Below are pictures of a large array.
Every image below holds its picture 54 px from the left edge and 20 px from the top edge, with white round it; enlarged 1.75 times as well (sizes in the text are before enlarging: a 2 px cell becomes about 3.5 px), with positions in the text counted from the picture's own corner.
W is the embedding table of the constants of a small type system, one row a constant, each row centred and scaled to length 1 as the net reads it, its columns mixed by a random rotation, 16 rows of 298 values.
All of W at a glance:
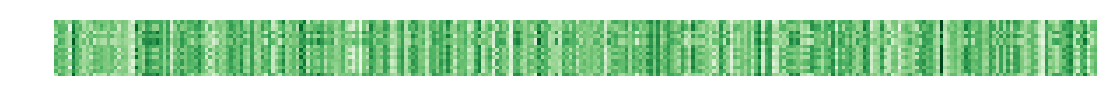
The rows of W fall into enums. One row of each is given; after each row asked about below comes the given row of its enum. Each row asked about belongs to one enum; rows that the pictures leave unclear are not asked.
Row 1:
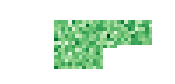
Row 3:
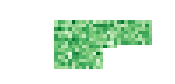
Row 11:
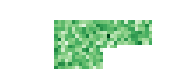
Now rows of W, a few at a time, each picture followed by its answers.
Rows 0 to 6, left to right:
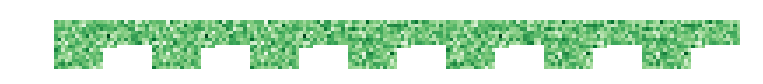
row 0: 11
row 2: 1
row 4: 11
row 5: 3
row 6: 3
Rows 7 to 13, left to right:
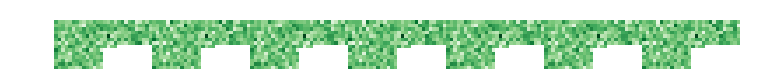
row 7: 11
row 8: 1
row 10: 1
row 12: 11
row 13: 1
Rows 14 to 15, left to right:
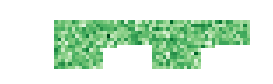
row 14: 11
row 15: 3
